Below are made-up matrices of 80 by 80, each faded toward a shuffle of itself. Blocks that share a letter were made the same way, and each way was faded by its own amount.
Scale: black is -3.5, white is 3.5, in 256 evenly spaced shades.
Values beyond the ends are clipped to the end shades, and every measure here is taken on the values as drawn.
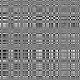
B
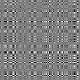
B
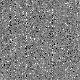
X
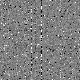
X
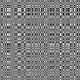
B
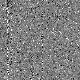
X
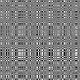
B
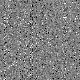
X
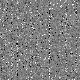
X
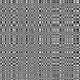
B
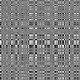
B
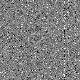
X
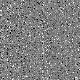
X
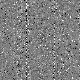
X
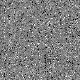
X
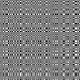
B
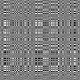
B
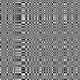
B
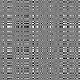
B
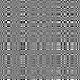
B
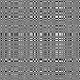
B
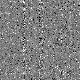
X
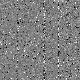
X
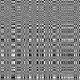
B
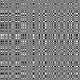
B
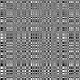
B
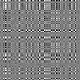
B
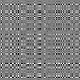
B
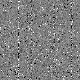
X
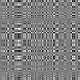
B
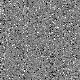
X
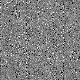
X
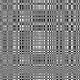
B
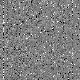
X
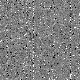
X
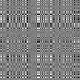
B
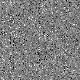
X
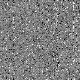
X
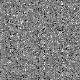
X
